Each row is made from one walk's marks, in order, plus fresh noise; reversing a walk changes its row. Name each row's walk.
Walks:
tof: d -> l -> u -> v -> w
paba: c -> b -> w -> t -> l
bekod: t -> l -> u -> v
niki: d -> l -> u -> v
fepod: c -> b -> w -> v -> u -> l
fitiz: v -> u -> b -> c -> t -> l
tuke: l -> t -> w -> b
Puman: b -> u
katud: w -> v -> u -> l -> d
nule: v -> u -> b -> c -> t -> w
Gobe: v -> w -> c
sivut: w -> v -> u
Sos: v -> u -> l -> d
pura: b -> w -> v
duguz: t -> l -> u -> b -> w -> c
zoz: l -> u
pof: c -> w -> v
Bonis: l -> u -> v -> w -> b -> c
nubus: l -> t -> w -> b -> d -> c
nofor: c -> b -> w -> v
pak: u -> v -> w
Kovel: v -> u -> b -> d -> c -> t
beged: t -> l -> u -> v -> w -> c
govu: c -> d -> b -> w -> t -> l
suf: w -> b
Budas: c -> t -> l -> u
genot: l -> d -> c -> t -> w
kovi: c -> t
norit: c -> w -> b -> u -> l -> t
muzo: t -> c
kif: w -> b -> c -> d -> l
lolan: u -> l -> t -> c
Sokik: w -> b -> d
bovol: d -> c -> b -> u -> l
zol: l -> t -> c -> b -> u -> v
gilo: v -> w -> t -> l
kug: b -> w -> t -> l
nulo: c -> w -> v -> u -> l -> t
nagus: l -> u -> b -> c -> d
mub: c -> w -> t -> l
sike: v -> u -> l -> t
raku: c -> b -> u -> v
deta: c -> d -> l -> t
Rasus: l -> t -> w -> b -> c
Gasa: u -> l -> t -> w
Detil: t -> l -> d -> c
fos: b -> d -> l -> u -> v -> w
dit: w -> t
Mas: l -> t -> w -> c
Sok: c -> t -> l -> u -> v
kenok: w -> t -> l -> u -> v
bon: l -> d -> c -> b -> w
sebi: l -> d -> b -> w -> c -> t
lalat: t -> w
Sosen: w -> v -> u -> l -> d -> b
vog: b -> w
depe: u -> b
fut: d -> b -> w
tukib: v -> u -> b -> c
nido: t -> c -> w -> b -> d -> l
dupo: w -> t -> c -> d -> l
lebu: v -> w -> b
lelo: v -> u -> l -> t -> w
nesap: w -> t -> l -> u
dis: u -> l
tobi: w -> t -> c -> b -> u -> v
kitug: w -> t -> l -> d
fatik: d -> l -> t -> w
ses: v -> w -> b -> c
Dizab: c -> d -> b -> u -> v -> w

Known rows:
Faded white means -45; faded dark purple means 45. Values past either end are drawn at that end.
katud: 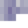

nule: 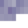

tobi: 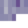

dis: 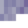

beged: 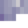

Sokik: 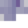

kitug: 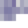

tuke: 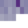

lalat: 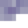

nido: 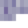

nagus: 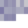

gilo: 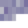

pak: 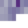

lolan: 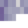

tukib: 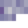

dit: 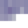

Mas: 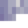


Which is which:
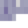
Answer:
dupo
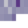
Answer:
nofor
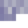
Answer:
Gobe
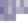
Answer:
nubus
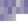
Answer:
sike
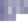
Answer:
Rasus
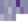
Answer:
suf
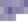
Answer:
lelo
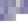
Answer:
fitiz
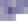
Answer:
Gasa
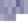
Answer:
bon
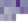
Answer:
depe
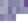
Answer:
kenok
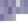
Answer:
nulo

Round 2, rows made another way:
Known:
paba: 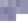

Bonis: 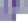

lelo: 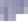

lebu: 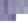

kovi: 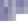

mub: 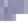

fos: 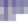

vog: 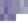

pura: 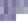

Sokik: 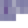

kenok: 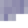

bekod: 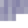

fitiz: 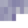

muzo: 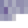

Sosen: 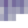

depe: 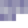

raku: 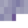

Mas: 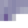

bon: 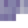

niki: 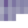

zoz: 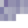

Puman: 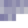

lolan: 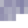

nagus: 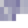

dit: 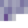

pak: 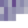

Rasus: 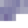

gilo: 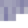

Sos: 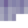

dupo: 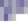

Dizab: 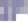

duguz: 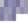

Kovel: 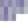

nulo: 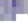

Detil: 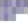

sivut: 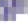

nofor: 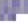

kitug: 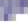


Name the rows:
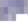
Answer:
Sok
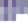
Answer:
tof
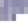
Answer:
sike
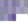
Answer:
ses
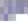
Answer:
nesap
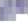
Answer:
Budas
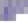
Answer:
kug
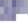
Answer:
pof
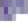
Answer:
nido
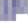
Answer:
beged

